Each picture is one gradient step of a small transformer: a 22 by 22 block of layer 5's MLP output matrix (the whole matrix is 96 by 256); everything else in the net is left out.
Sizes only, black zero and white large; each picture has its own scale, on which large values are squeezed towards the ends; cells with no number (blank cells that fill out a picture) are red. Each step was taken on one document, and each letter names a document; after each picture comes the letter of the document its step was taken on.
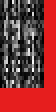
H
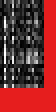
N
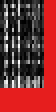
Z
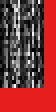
H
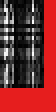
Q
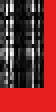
Q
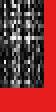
H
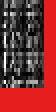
N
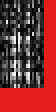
H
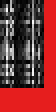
Q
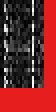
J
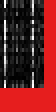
J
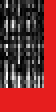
Z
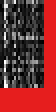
N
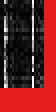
J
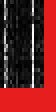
J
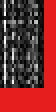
N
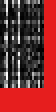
Z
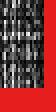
N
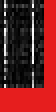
J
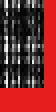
Z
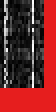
J
